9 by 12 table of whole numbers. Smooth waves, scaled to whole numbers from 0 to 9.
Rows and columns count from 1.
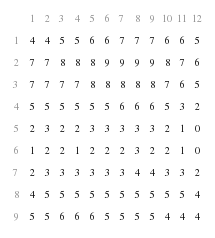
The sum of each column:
37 41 43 42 46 46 48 50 49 42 36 28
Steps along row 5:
up down same up same same same same down down down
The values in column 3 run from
2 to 8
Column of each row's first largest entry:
7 6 5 7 2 8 8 2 3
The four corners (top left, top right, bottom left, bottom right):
4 5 5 4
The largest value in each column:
7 7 8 8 8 9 9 9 9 8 7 6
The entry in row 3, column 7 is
8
